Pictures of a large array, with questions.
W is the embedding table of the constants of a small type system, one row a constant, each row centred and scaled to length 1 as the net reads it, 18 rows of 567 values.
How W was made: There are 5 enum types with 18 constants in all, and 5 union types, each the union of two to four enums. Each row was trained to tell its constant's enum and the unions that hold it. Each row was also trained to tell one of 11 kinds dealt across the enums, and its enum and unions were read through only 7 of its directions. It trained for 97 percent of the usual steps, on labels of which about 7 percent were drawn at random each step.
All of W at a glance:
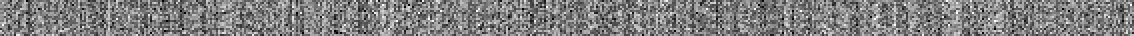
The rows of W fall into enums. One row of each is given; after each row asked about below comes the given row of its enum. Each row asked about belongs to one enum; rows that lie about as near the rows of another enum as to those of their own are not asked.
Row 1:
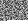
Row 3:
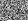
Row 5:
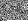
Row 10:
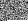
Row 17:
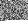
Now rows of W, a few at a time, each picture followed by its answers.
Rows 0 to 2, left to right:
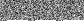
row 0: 3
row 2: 3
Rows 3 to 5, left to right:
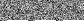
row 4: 10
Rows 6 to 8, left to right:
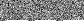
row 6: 17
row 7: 1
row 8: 1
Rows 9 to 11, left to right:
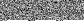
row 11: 3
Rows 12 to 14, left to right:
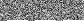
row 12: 1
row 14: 17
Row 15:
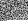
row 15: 10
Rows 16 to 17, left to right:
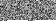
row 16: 5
